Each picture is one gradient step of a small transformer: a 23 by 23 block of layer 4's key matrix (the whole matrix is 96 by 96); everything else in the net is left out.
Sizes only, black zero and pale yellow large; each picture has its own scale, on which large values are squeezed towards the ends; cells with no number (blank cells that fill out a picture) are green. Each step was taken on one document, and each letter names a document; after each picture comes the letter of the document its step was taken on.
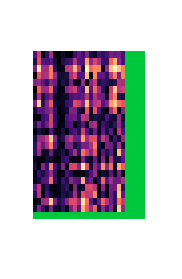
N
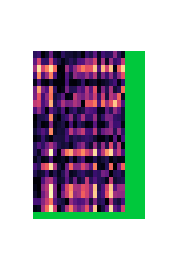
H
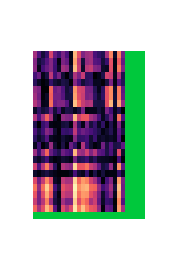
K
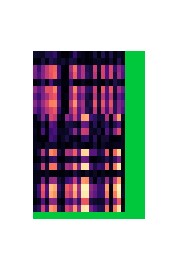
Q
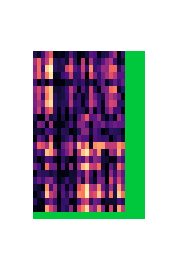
H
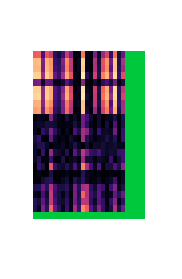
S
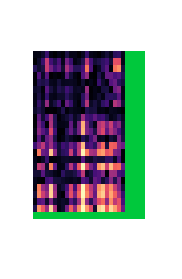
N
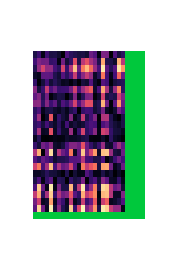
N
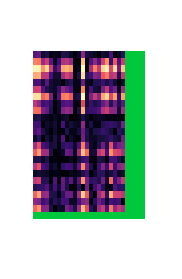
S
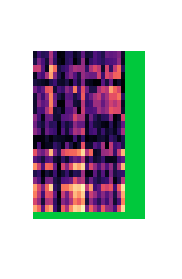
K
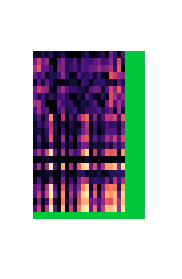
N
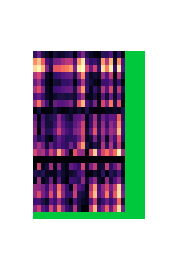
H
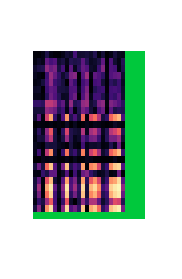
Q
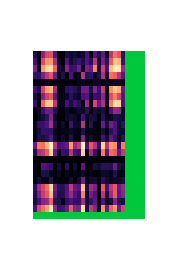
H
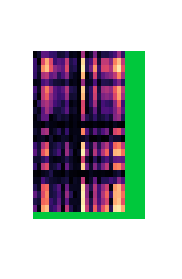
S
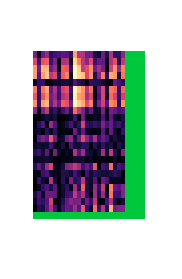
N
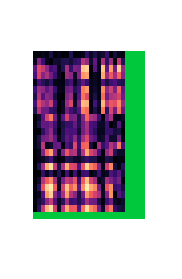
Q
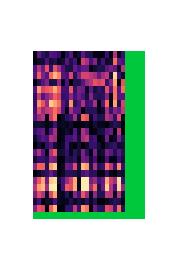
Q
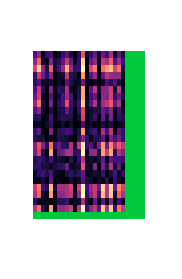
H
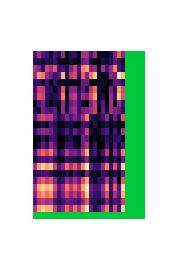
Q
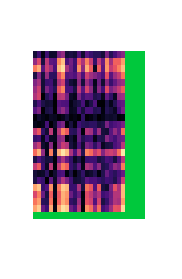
S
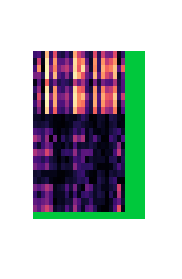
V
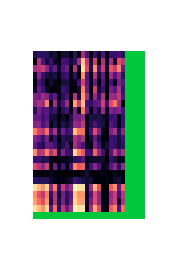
V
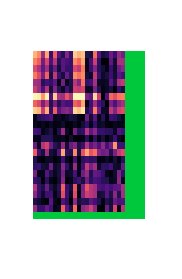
V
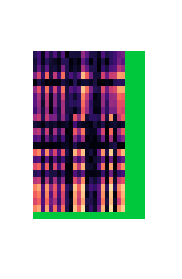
K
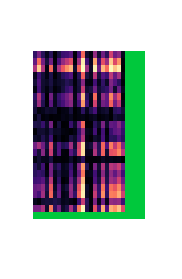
H
